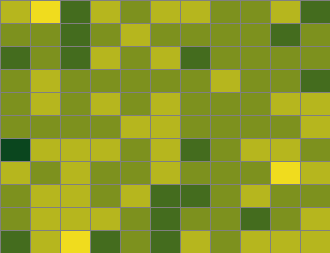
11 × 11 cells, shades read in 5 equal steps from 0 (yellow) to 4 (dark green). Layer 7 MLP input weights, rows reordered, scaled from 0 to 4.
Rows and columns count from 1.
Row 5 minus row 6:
0 -1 0 -1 1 0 0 0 0 -1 0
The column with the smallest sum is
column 2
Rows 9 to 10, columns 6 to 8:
3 3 2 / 3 2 2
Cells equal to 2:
60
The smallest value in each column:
1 0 0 1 1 1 1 1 1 0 1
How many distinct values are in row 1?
4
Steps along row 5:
down up down up down up same same down same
